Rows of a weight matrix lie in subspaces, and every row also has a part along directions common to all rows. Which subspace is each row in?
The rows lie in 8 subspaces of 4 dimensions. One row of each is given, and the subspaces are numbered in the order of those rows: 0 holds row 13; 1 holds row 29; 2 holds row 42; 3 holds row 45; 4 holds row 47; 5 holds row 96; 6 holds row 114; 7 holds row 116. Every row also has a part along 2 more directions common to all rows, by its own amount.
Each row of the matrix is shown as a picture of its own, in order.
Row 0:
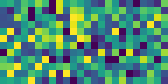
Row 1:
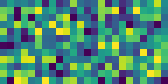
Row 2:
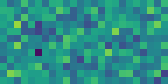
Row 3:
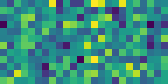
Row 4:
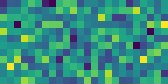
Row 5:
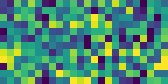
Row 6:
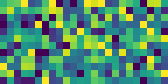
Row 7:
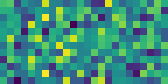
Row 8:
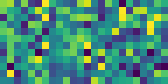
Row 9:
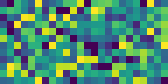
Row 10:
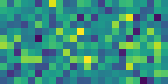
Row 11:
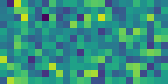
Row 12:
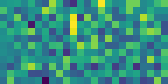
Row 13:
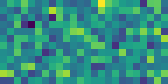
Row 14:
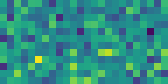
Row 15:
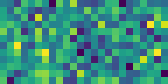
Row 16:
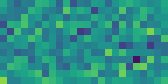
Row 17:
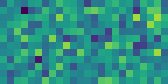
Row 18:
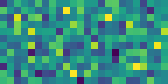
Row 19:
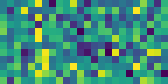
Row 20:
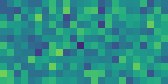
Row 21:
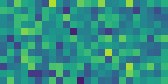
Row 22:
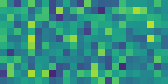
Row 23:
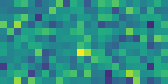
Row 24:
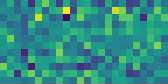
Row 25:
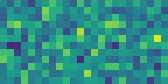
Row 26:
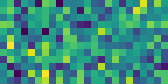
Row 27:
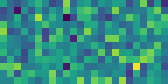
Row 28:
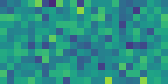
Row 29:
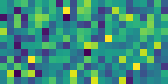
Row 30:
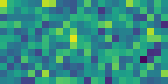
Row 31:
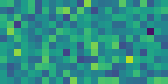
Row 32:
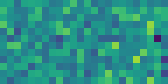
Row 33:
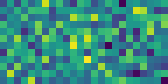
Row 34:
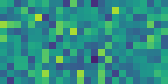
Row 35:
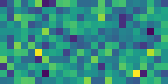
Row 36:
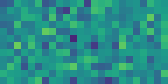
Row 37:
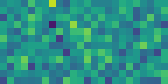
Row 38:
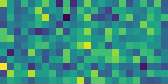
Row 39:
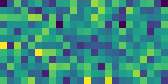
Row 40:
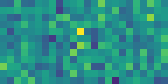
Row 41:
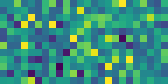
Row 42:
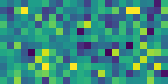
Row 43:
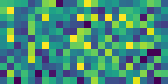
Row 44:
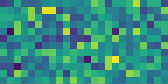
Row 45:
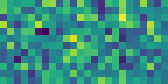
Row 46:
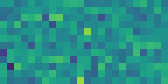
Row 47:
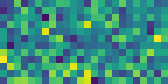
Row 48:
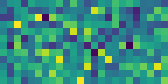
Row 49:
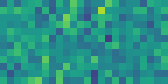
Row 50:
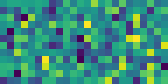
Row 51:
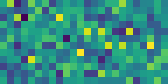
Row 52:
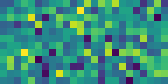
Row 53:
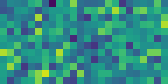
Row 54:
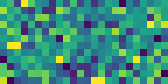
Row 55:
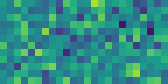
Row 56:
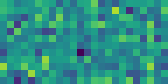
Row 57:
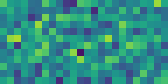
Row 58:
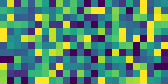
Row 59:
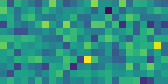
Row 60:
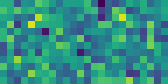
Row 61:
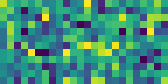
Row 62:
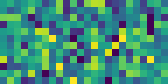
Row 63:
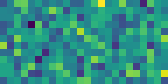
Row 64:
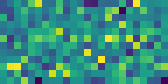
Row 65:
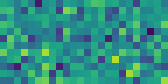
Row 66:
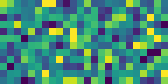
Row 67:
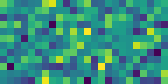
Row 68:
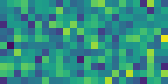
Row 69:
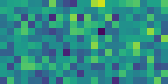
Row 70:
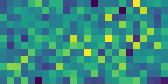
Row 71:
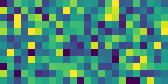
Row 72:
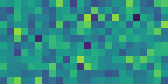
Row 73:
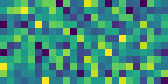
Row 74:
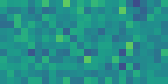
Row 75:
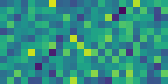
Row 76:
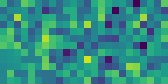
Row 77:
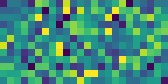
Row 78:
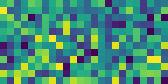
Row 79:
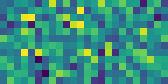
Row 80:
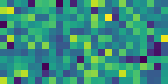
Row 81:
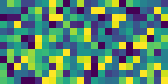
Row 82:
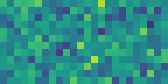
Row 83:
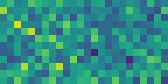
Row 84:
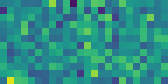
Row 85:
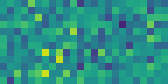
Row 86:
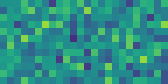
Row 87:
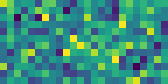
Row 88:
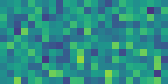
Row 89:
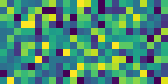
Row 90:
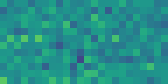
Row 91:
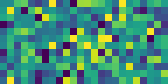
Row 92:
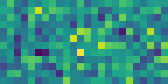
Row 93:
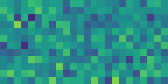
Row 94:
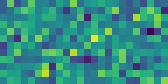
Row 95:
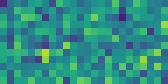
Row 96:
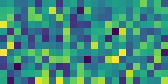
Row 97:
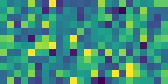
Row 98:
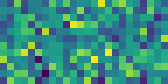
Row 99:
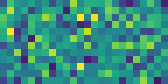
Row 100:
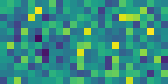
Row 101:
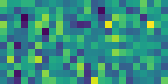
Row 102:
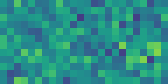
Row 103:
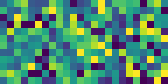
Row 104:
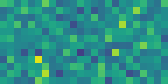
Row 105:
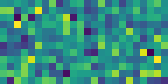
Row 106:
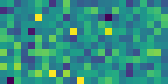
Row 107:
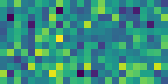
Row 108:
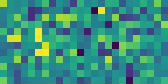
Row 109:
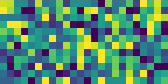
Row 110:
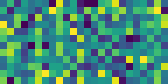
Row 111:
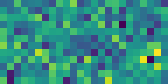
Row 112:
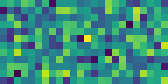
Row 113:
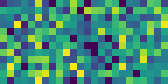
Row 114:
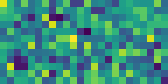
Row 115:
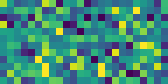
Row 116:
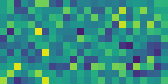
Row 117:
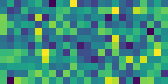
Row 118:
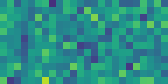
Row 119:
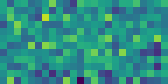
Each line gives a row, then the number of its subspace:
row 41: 3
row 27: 1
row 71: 1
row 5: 2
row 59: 7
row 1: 3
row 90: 7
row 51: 4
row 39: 7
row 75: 5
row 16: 7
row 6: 0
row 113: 3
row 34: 6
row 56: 0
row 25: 4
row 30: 6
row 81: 6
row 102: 7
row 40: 3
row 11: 4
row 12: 0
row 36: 3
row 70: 5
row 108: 4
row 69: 0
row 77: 1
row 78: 3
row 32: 4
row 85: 6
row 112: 0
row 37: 6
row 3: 7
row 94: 7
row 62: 3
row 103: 0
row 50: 0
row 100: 4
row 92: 4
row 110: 0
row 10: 7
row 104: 2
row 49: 1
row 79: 2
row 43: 7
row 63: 0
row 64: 5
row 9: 3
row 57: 4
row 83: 3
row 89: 0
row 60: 0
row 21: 1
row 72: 7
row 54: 4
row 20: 1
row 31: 3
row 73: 0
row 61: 2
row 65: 5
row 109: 2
